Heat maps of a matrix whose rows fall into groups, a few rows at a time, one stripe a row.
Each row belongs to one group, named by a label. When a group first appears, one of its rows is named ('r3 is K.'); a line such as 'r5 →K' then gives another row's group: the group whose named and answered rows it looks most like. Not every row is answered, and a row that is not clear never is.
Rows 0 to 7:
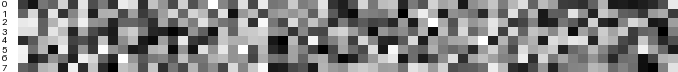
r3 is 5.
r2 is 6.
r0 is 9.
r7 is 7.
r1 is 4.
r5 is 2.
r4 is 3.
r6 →9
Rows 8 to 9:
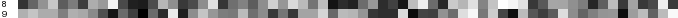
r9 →6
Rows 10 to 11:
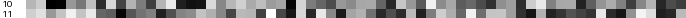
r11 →6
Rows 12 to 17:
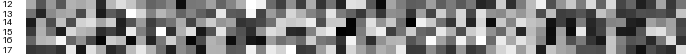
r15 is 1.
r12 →5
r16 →4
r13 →9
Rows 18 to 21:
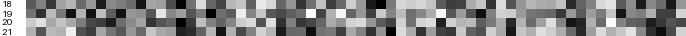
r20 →5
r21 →5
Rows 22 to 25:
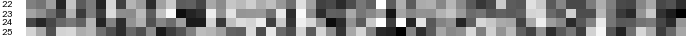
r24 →2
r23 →2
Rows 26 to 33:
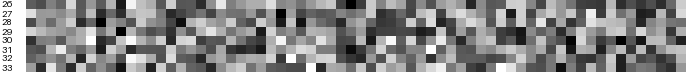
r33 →7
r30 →1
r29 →6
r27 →5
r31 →4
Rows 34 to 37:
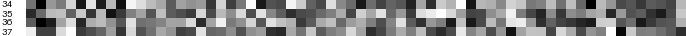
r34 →9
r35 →7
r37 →5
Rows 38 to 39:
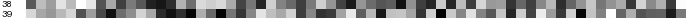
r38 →6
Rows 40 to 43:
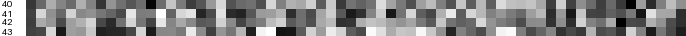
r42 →1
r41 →1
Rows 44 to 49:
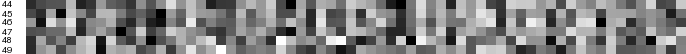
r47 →3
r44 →3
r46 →3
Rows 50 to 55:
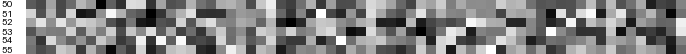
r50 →7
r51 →3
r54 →7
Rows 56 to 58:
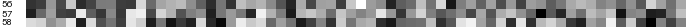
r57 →7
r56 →3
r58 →5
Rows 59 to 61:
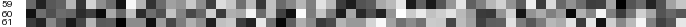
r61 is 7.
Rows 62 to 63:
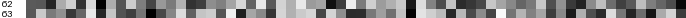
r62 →2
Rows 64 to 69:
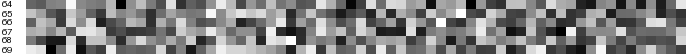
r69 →2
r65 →2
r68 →9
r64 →9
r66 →1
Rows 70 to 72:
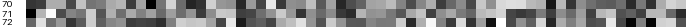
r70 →4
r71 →1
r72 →4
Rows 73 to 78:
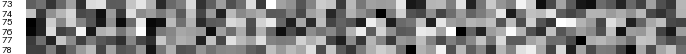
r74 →5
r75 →3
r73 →9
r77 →2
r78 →4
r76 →7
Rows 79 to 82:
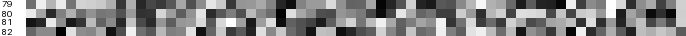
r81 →7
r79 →6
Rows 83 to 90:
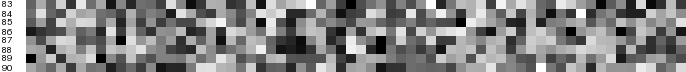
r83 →4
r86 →2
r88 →5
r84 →1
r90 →6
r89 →1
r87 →5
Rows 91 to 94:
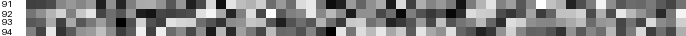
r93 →3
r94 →7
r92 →6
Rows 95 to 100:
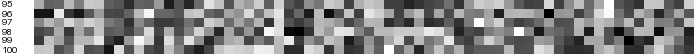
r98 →7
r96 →7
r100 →2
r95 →6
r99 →1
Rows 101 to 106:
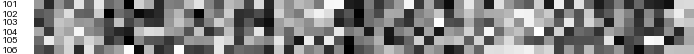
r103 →4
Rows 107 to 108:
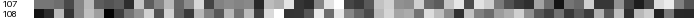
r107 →1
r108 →7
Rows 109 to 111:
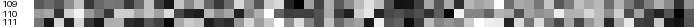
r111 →3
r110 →5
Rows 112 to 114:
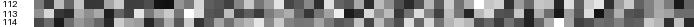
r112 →3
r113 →1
